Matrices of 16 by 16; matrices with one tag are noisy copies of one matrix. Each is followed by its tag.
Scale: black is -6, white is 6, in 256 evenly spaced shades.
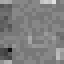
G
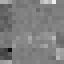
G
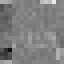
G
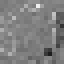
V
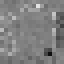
V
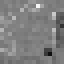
V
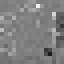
V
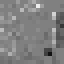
V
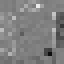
V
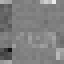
G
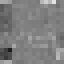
G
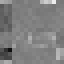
G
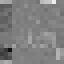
G
